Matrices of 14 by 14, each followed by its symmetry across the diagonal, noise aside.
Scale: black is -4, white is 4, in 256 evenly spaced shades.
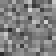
antisymmetric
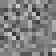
antisymmetric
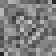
symmetric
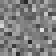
antisymmetric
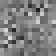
antisymmetric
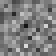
symmetric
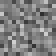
antisymmetric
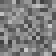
symmetric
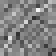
symmetric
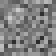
symmetric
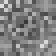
symmetric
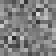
antisymmetric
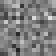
antisymmetric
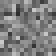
antisymmetric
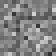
symmetric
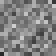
symmetric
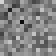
symmetric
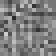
antisymmetric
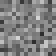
symmetric
